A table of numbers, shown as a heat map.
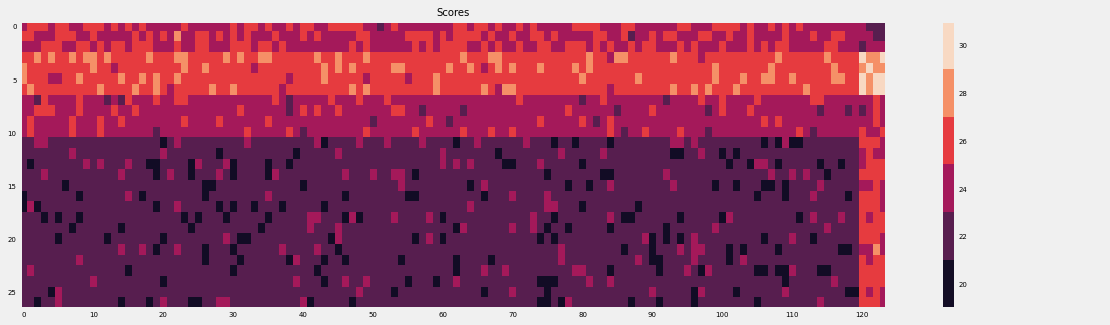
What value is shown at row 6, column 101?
26
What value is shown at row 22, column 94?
22
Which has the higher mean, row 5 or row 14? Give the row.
5
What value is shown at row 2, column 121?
24
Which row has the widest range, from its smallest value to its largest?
21
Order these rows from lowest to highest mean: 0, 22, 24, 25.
22, 25, 24, 0
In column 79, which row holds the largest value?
4
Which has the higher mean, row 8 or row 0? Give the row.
0
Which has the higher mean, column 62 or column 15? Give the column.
15
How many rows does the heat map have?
27
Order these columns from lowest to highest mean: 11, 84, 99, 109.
84, 109, 99, 11
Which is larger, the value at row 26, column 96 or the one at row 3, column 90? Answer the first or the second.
the second
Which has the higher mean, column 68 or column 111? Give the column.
68
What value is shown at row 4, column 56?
26
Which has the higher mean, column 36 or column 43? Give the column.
36
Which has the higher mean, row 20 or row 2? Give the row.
2
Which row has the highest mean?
3
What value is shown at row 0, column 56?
24
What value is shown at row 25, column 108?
22
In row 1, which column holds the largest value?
22
